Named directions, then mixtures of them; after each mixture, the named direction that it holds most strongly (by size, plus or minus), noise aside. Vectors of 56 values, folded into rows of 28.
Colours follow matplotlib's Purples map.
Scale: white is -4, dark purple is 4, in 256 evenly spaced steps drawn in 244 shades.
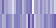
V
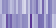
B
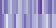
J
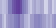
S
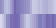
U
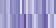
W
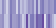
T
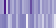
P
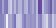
J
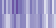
S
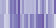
T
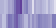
S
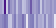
P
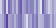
J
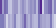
J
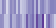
T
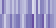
T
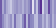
J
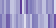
W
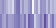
V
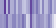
P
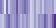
P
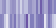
T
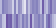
B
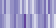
W
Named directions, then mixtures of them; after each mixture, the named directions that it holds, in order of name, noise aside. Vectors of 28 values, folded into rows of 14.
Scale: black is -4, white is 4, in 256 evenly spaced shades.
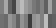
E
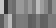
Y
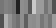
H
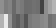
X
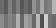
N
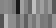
H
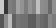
Y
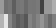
X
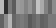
Y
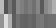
X, Y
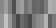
E, X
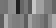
E, H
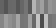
H, N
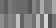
N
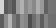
E, Y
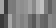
X, Y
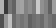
Y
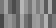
E, H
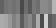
N, X
